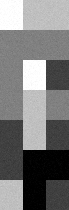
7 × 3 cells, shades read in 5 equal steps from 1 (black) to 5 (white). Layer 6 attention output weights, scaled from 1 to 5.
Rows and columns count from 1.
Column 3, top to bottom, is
4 3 2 3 2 1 2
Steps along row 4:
up down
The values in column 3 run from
1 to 4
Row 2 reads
3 3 3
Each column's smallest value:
2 1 1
